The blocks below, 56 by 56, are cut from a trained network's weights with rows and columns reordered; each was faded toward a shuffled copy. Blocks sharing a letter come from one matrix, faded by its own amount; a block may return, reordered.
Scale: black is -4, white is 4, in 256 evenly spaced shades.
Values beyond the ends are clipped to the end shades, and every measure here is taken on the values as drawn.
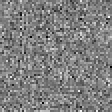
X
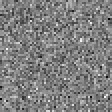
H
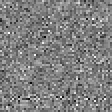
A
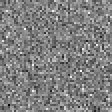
H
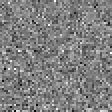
A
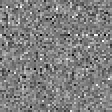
A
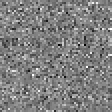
A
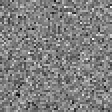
X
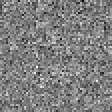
X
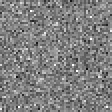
H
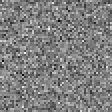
X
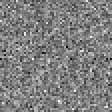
H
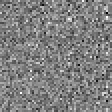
X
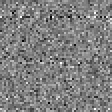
A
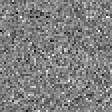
A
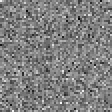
H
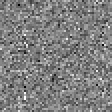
X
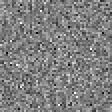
H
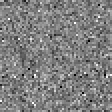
H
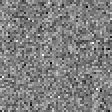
H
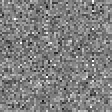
X
